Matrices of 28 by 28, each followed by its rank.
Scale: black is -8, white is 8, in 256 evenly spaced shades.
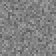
full rank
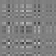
one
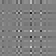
one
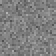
full rank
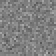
full rank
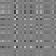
one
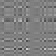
one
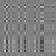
one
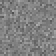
full rank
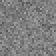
full rank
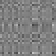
two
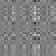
two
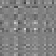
two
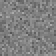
full rank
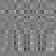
two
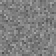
full rank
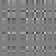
one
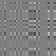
one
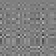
two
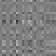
two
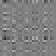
two
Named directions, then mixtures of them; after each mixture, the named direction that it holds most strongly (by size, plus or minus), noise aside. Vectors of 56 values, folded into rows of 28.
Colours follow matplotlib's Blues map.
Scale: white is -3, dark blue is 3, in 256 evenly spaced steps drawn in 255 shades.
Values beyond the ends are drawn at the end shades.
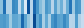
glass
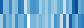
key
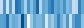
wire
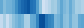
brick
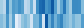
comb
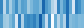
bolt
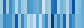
bolt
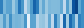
key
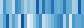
wire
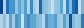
wire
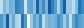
wire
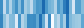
bolt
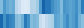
brick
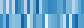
wire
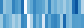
key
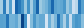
wire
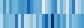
bolt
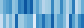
brick
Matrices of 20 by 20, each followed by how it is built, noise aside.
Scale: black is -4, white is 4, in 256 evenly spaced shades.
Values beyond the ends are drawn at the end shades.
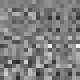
low rank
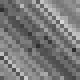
Toeplitz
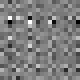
low rank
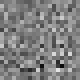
low rank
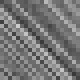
Toeplitz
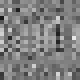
low rank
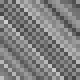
Toeplitz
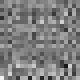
low rank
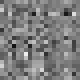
low rank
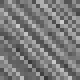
Toeplitz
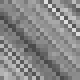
Toeplitz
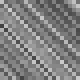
Toeplitz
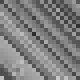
Toeplitz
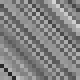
Toeplitz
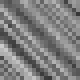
Toeplitz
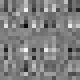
low rank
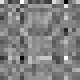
low rank
